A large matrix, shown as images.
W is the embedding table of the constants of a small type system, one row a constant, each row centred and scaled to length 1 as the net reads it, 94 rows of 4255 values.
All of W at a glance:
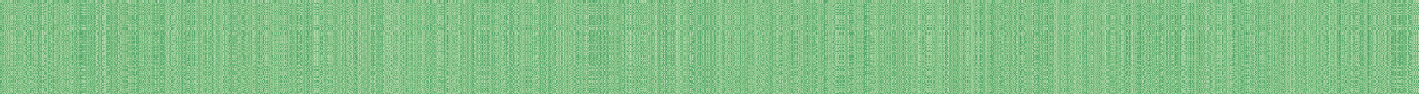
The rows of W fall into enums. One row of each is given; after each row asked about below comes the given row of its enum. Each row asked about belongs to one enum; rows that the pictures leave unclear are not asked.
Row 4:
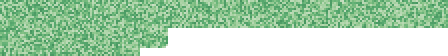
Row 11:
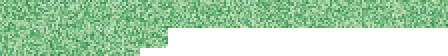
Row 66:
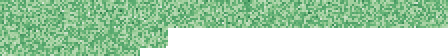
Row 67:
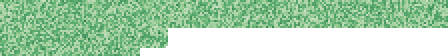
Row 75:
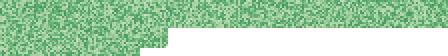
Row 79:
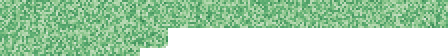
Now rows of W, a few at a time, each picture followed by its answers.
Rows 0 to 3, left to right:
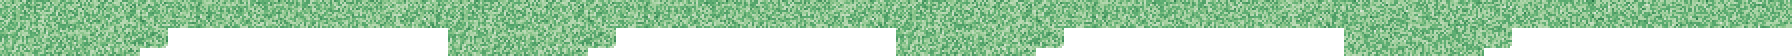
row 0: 79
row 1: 79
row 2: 79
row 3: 66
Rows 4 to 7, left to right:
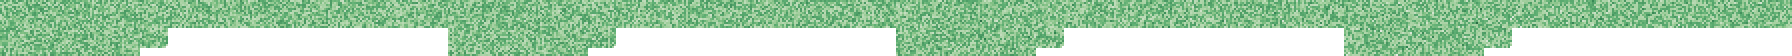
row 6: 67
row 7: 66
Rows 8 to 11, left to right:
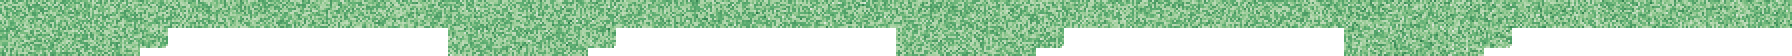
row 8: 4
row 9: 66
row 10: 75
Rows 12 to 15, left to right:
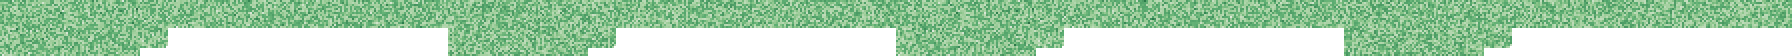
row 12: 66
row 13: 75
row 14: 66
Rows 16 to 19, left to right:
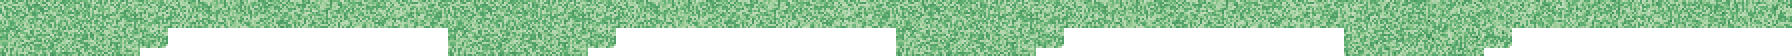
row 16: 4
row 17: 4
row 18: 4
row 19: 67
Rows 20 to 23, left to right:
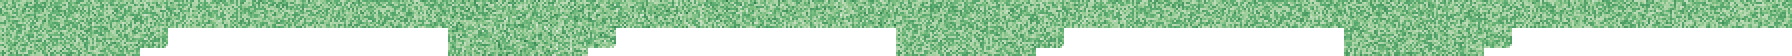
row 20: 75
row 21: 11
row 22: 75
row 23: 4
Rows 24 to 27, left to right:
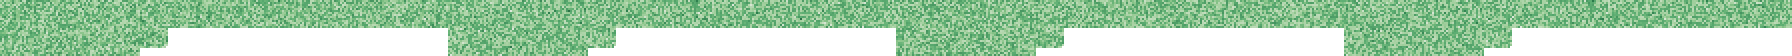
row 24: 79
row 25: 66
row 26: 4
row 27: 66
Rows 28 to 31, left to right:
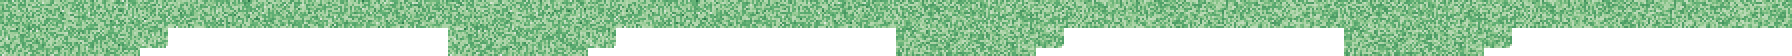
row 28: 66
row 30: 4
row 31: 4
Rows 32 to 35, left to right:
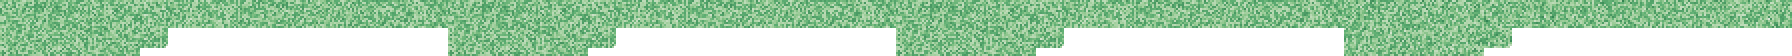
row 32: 75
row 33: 75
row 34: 75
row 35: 79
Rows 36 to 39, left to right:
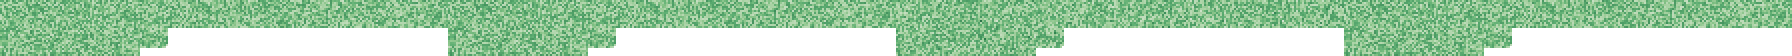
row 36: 4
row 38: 67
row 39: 4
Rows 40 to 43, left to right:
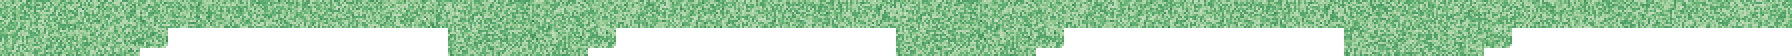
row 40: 79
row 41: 67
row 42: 67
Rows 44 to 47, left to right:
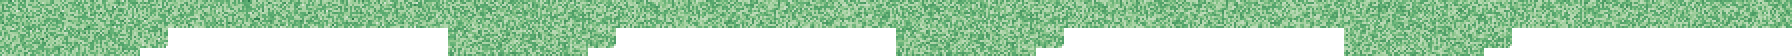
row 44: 66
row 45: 4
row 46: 4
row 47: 75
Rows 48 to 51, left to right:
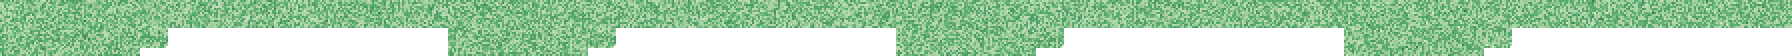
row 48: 67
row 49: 4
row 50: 75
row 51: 66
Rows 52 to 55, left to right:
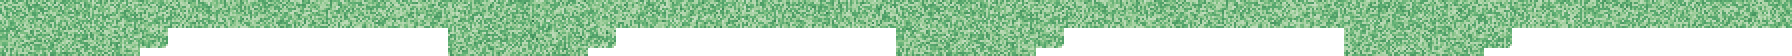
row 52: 4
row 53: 67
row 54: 4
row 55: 75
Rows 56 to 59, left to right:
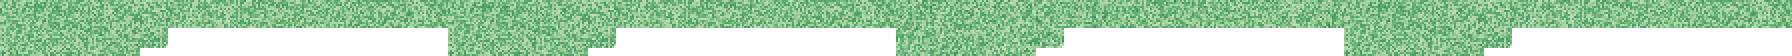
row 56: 75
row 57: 75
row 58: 79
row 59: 75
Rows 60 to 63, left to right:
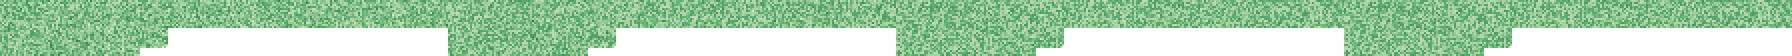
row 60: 11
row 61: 67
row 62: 75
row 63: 75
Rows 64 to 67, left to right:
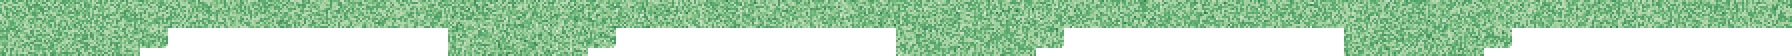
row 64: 4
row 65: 11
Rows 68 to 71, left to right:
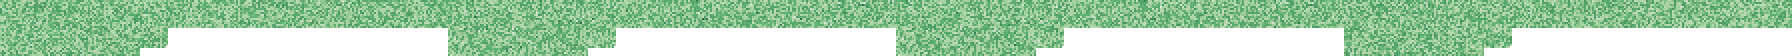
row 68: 75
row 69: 66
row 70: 66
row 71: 4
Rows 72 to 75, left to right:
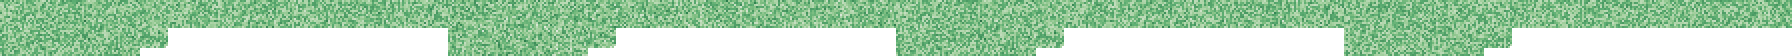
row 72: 67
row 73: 11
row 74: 67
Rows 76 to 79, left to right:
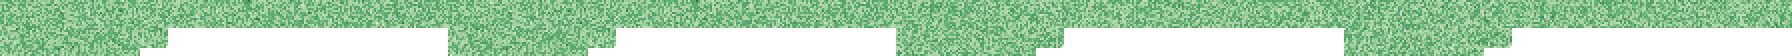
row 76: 66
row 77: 66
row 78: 75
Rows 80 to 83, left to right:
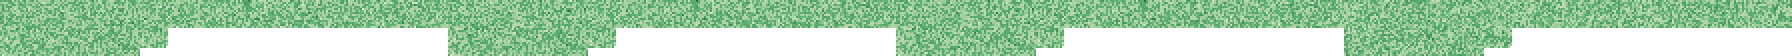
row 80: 66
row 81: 66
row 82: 66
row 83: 67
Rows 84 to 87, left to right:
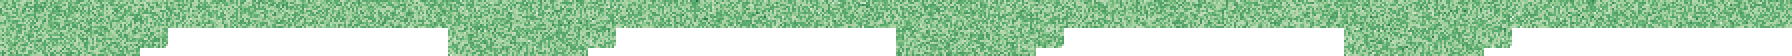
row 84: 75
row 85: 66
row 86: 4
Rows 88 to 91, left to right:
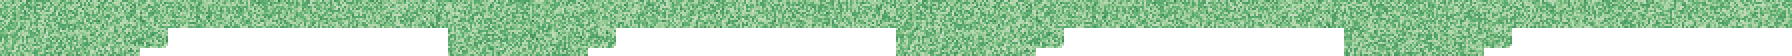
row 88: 79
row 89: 67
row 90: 79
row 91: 4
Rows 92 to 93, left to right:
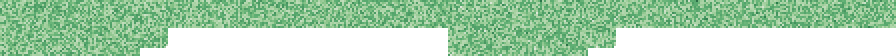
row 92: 75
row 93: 66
